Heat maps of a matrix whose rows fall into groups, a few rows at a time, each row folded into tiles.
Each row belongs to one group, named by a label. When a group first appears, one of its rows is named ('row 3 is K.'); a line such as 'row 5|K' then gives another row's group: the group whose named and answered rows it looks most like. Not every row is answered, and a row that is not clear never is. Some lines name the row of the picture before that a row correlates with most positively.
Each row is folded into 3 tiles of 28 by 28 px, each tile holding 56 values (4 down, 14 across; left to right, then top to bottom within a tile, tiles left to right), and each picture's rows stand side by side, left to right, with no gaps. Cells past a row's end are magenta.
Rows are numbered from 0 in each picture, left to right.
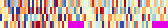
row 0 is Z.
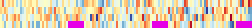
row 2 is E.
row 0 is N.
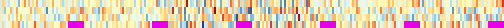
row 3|Z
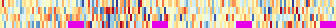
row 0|N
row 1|Z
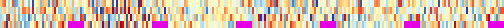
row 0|Z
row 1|Z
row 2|E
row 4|Z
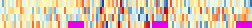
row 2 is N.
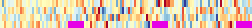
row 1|E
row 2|Z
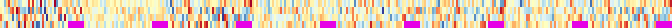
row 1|N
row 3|Z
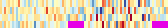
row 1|Z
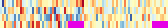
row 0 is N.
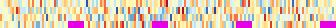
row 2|E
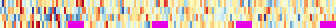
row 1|E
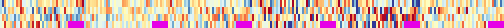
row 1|Z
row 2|N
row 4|N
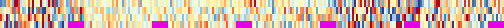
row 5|Z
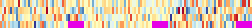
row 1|Z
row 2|E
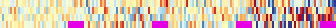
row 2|E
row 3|N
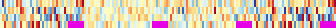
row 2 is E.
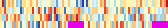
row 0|N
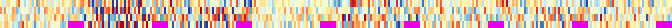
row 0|E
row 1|Z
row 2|N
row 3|N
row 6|N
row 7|Z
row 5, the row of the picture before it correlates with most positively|1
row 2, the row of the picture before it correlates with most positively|0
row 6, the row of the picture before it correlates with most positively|0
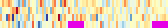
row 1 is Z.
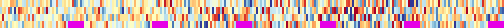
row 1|E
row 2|N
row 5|E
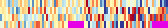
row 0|Z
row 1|N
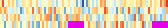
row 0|N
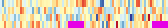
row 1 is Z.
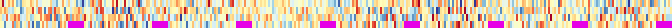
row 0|N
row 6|Z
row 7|Z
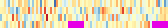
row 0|Z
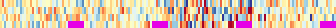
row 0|N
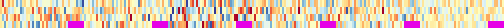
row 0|N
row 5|E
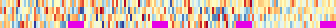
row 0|E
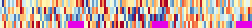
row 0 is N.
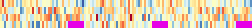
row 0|N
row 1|Z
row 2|N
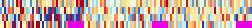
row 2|E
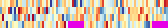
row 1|E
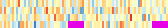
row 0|E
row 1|Z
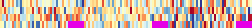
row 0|N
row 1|E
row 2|Z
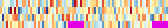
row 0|E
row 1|E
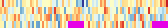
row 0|N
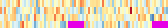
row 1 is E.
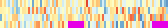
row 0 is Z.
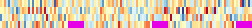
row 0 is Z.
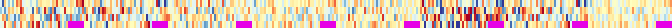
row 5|N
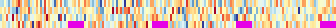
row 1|Z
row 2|E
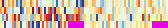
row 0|N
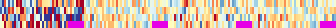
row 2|Z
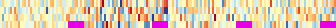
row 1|E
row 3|E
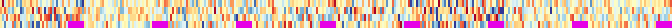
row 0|N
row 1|E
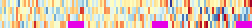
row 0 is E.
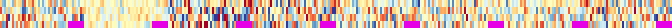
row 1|E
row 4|N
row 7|E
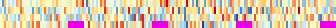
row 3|E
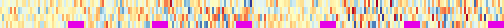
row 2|N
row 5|Z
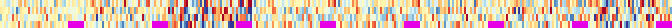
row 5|Z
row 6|E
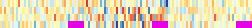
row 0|E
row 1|N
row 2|Z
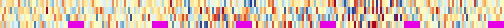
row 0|E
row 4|Z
